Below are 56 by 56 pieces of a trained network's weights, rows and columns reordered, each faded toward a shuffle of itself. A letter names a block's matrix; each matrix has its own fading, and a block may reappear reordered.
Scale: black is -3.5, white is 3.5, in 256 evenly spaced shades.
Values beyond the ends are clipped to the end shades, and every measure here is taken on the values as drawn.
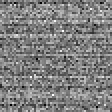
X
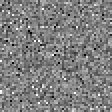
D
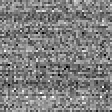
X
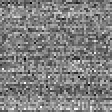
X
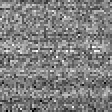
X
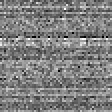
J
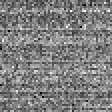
X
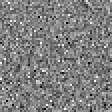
D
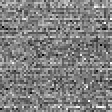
X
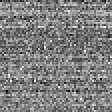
X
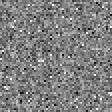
D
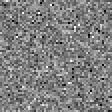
D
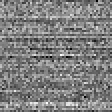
J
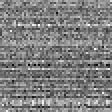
J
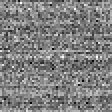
X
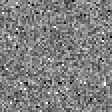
D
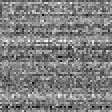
J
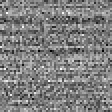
X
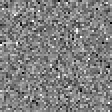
D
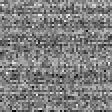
X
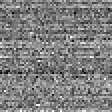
X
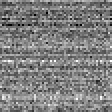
J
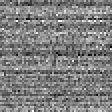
J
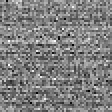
X
